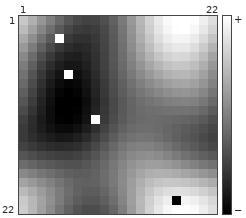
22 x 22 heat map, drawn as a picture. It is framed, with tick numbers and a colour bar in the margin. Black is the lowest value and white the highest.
The ninth with the lowest average is the middle left. The top right is the ninth with the highest average. There are no regular stripes. Four lone cells stand out: three far higher and one far lower than their neighbours.
